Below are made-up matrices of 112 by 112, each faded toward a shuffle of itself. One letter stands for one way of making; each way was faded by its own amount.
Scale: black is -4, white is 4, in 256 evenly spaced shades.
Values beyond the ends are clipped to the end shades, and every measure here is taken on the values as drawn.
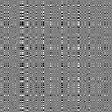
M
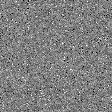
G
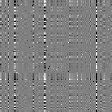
M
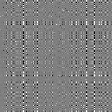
M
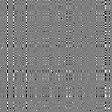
M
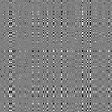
M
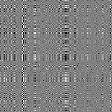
M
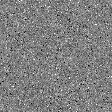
G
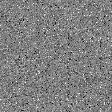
G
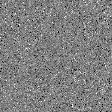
G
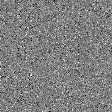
G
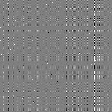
M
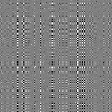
M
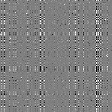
M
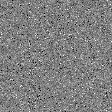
G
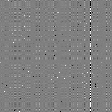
M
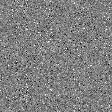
G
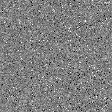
G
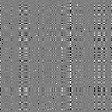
M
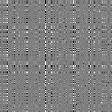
M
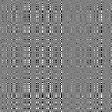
M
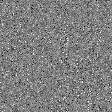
G
